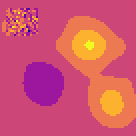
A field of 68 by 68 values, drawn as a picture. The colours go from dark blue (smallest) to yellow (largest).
Bumps: two. Mirror symmetry: none. Roughest part: top left. Odd patch: rougher, in the top left. Odd rows or columns: none.
